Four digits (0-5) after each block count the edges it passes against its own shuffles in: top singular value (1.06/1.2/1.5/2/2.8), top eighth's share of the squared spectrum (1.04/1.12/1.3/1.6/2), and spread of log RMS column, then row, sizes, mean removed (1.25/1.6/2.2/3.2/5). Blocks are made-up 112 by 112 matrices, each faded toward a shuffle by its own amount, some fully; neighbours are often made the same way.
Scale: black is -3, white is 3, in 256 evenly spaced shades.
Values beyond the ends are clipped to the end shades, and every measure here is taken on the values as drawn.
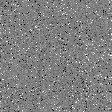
2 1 0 0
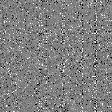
4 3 2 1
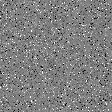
2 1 0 0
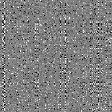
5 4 3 2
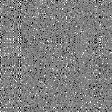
4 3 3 2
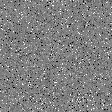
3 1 0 0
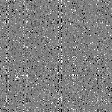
4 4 3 2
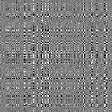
5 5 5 4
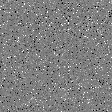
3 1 0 0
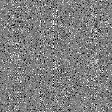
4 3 3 0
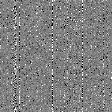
4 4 3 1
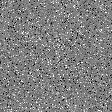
0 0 0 0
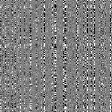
5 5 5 2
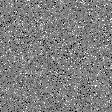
2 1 1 0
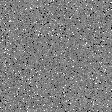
1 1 0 0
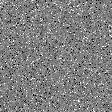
2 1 0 0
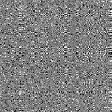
5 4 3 3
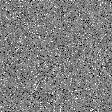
3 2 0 0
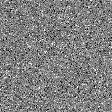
3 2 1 0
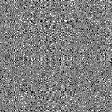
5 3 2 2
